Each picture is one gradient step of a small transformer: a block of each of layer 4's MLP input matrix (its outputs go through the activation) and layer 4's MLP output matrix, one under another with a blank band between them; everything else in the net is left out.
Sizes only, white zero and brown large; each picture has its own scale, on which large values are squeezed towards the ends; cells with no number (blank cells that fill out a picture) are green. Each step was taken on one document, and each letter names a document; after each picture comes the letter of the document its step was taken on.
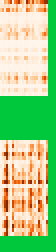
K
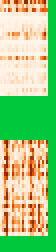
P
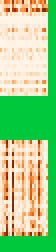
P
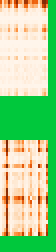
K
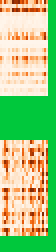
P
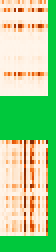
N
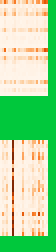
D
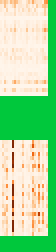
D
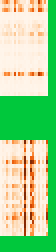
N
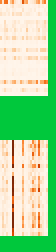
D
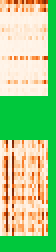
K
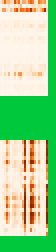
N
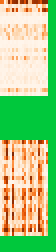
P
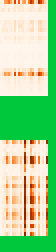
N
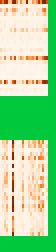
D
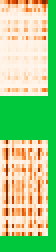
K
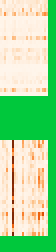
D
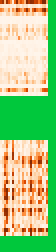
P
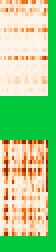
K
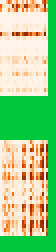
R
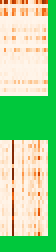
D
